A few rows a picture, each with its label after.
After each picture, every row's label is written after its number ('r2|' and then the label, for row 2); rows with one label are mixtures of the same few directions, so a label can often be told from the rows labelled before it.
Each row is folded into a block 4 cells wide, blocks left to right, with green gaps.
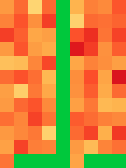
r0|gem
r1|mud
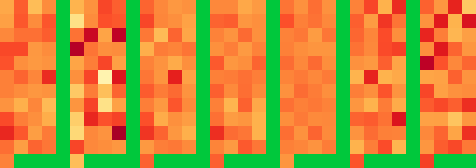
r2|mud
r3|mud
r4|mud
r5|mud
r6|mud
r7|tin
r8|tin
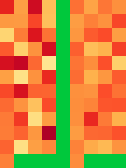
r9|gem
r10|gem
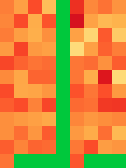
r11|tin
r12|mud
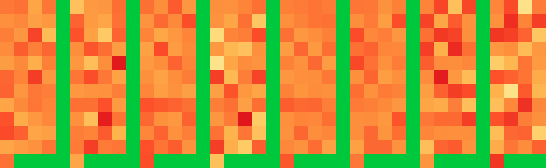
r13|mud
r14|gem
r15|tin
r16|tin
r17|tin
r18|tin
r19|tin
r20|gem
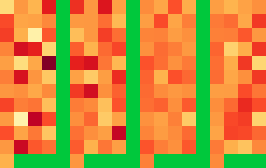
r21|gem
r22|gem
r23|tin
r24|gem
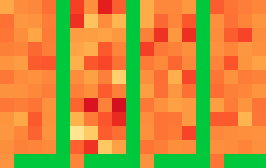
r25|gem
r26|mud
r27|mud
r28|gem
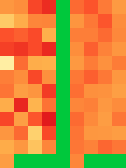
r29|mud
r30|gem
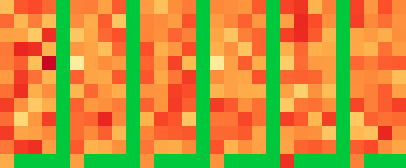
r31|gem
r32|tin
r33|gem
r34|tin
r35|gem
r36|mud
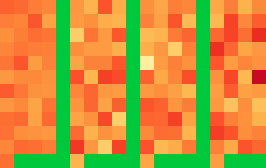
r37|gem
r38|tin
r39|tin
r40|mud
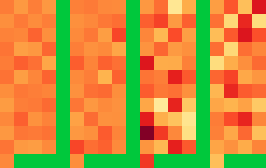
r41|gem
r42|mud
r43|mud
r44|tin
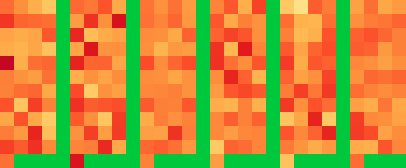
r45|mud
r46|tin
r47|mud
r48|tin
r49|gem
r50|mud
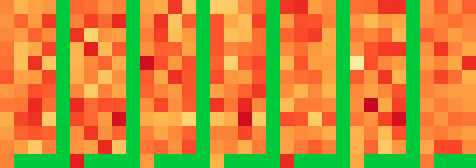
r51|gem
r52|tin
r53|tin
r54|gem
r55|gem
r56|mud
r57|gem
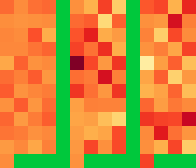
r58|mud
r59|tin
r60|tin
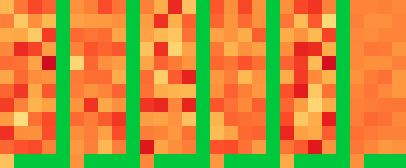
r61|gem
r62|mud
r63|tin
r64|mud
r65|gem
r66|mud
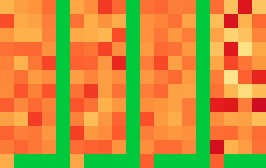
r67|gem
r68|gem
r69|gem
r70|tin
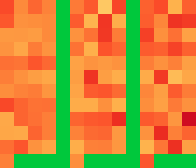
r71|mud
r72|tin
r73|tin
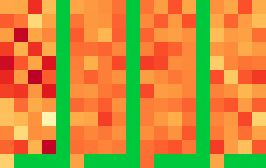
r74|tin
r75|gem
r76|tin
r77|tin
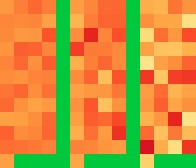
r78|gem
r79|mud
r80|tin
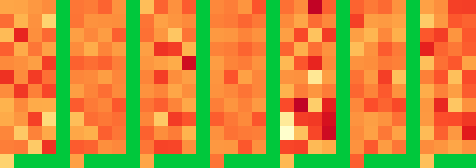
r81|tin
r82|mud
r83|gem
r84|tin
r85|mud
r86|mud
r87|mud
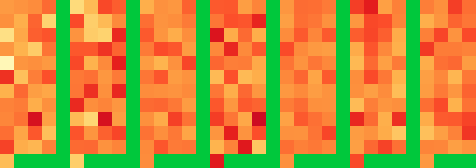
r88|tin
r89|gem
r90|gem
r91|tin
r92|mud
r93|gem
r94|mud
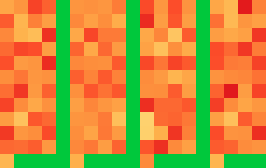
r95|gem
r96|tin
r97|mud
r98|gem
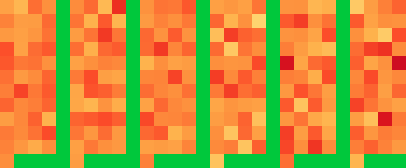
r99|gem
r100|tin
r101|mud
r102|tin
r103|mud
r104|gem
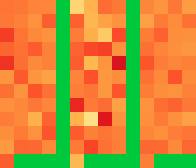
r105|tin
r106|gem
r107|tin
